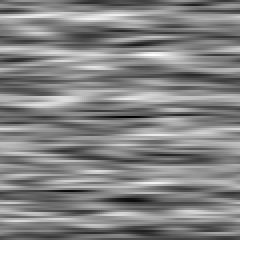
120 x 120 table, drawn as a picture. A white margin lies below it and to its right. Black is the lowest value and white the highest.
Histogram: bell-shaped. Stripes: horizontal, repeating 6 times. Slope: none. Grain: streaks across. Average level on the scale: 50%.
